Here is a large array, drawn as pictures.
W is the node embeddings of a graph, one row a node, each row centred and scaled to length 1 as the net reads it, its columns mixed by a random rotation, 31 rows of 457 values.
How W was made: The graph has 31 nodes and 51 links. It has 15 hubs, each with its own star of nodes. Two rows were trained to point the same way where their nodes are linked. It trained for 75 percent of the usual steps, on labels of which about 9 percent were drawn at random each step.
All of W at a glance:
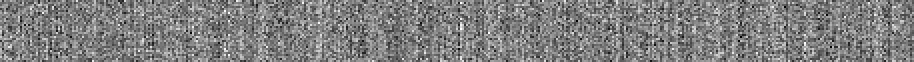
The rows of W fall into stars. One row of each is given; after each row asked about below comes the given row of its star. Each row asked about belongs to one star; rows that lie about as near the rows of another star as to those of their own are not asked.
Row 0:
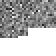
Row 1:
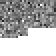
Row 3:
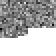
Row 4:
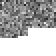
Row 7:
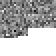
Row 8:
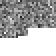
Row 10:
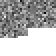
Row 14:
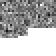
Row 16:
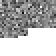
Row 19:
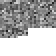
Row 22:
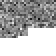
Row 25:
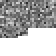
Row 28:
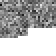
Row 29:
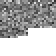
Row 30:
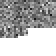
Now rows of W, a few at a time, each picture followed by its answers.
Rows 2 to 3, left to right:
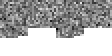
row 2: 25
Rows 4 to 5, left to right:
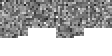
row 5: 25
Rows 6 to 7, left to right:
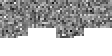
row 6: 19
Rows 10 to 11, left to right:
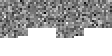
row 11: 1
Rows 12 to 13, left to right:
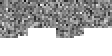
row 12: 30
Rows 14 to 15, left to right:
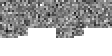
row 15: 8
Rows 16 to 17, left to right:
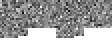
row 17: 0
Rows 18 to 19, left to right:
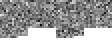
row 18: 22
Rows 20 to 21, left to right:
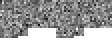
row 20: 4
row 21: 7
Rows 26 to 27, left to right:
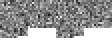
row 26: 14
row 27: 10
